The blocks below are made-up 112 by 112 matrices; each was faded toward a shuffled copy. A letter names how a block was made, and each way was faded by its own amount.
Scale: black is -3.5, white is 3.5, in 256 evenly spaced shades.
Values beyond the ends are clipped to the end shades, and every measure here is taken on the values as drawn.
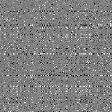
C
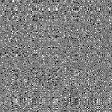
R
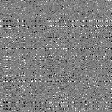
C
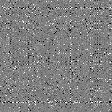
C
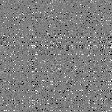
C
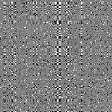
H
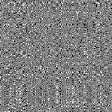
R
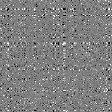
C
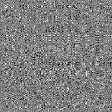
R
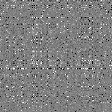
C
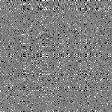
C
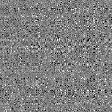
R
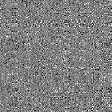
R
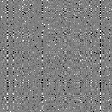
H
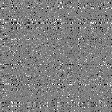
C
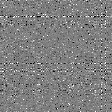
C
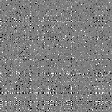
C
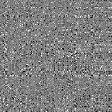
R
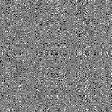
R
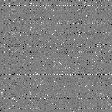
C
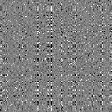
H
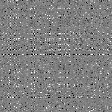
C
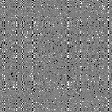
H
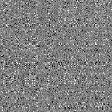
R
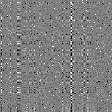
H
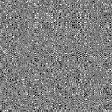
R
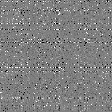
C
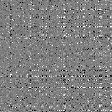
C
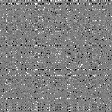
C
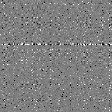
C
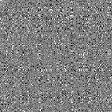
R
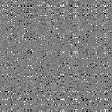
C
